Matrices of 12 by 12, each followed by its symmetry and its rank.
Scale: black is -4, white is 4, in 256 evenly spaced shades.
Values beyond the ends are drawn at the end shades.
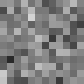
neither, full rank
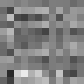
neither, rank two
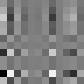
neither, rank one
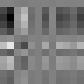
neither, rank one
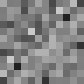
symmetric, full rank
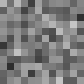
neither, full rank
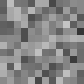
neither, full rank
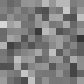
neither, full rank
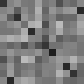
symmetric, full rank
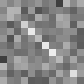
symmetric, full rank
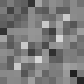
symmetric, full rank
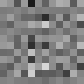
neither, rank two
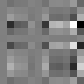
neither, rank one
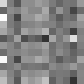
neither, rank two
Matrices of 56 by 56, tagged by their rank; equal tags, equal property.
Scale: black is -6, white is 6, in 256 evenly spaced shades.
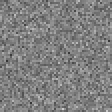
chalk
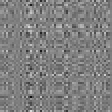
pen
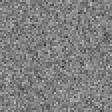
chalk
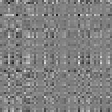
pen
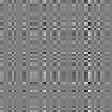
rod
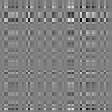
rod
